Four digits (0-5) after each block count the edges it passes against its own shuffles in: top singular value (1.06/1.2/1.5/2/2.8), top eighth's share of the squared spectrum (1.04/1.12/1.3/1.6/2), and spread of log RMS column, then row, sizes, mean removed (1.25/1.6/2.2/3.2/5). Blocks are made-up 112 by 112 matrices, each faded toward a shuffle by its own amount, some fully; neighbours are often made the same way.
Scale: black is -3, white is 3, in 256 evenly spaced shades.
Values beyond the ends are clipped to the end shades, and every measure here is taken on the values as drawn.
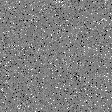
0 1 0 0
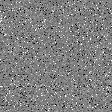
2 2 0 1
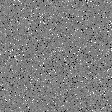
0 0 0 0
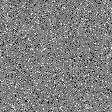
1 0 0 0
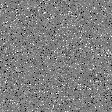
1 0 0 0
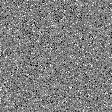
1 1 0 0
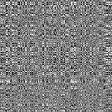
5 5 4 4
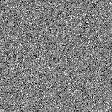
3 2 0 0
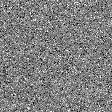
1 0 0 0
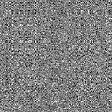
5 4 3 3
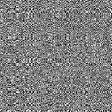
5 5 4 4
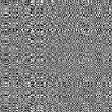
5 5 4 4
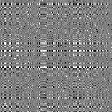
5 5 4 4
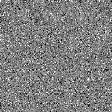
4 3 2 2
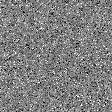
1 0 0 0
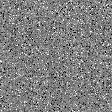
3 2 1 0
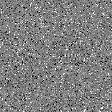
4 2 1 1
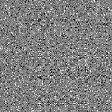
4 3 2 2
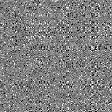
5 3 3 3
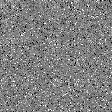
3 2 0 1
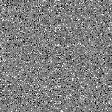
4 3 1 1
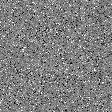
0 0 0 0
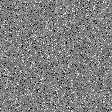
0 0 0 0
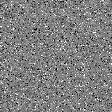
3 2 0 1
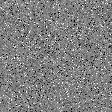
2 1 0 0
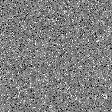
3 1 0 0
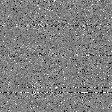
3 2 1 2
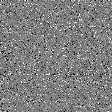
1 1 0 1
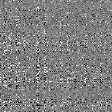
2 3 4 4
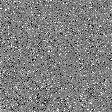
1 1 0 1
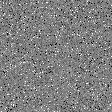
0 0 0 0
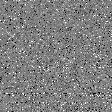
1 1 0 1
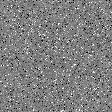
0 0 0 0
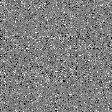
1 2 1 2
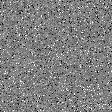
0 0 0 0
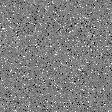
1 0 0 1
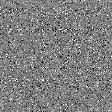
1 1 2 2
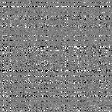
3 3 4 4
